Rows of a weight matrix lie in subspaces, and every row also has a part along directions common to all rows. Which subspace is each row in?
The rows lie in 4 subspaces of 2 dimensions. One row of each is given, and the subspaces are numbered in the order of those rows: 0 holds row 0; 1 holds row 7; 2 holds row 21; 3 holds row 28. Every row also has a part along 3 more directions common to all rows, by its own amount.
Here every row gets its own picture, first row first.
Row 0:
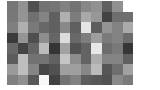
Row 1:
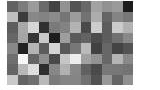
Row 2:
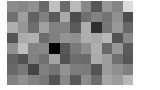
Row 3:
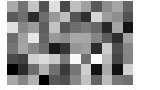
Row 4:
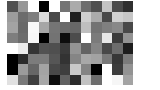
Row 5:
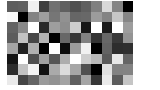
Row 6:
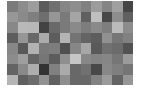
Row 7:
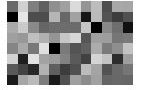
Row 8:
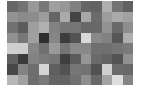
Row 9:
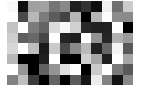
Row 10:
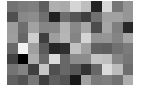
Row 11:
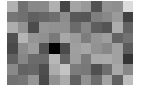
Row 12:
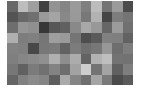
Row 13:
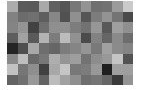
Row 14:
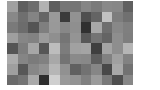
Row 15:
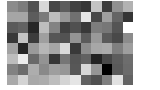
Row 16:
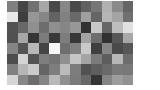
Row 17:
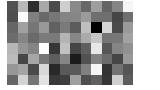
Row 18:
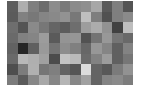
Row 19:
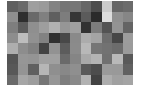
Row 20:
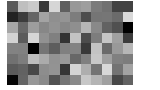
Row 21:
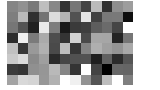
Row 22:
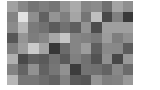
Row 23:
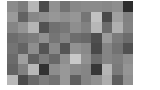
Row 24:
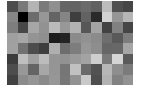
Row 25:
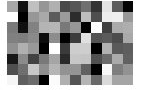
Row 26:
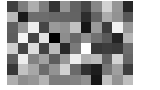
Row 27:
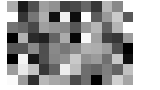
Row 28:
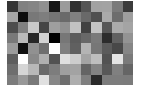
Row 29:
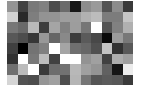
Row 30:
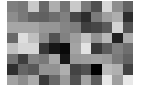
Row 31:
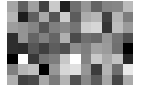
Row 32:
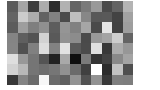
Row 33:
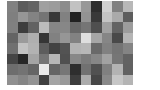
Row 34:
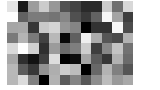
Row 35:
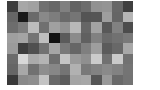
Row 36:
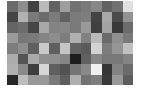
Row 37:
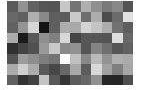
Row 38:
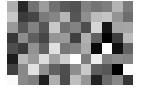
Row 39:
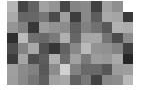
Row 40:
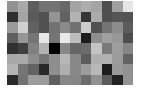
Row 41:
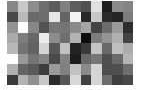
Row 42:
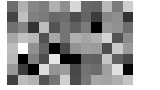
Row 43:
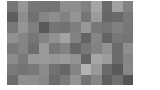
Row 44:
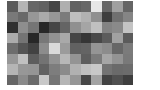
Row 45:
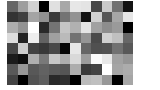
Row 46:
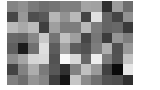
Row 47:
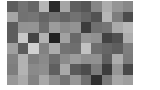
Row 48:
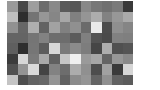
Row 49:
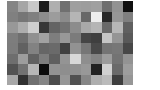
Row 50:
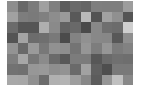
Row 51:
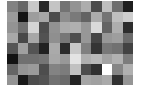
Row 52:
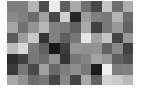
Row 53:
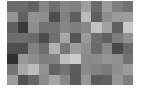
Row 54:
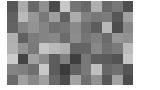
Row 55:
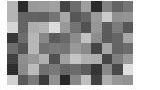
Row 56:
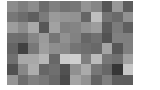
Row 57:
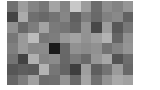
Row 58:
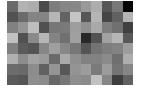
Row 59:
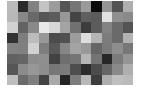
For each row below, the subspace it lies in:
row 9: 2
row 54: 0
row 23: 3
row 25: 0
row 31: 0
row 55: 1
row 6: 3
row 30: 3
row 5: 3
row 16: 3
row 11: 0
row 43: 1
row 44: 1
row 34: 2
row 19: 3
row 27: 0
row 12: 1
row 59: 1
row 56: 1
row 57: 2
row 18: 2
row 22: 3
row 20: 3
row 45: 2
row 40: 0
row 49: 3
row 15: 2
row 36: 3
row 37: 2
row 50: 2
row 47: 3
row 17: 0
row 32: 1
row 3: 1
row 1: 3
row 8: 0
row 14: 0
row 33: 2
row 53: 2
